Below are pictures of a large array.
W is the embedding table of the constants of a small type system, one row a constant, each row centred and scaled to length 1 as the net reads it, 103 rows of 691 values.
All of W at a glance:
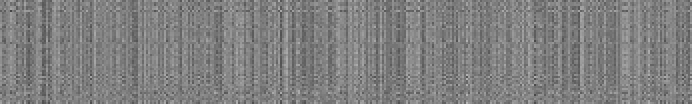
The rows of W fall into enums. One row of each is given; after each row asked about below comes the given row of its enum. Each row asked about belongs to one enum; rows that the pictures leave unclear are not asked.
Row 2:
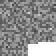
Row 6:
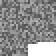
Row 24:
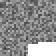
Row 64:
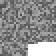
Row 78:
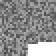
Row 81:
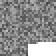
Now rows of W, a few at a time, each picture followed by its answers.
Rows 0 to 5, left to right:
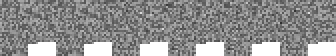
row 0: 6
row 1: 6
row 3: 24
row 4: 24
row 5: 2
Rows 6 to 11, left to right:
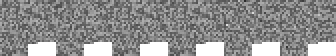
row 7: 64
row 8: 6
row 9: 6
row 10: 2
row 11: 2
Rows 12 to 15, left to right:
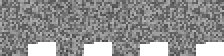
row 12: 6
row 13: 78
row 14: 64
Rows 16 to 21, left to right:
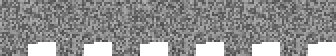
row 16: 6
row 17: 78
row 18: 81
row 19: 78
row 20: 6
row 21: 78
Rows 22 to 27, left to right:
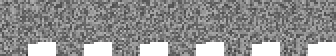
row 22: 81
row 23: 64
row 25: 64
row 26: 78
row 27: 78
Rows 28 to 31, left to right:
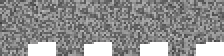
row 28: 2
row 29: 6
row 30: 6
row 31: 78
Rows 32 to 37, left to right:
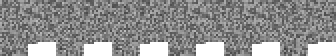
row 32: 6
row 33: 24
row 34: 24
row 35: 6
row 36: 6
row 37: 78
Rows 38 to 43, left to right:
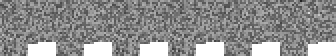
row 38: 78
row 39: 64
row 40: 78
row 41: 78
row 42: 64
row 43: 2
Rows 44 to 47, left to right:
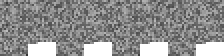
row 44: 81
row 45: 64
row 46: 81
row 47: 64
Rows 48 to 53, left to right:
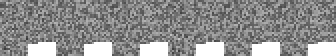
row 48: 24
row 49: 6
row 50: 64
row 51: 78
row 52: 64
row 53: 64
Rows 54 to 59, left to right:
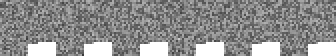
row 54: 24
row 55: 81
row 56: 6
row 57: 78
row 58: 64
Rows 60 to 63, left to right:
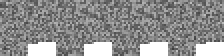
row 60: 24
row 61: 6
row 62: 6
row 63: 24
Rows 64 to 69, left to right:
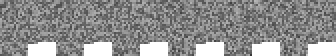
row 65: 64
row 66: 6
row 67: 78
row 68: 81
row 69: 78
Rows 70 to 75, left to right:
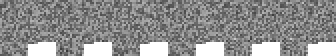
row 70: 64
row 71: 78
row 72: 6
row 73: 64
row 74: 24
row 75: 24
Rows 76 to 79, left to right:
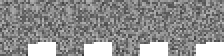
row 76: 81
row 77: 81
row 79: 24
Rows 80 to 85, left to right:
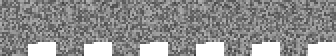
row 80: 6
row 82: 64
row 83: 81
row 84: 78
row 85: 78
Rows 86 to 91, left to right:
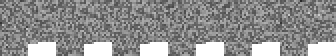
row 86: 2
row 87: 6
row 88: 6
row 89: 64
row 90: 64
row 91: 2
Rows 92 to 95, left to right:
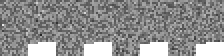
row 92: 2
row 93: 2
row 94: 78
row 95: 24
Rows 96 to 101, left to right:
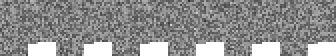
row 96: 81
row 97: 78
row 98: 81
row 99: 2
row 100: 24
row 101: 64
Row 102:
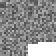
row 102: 24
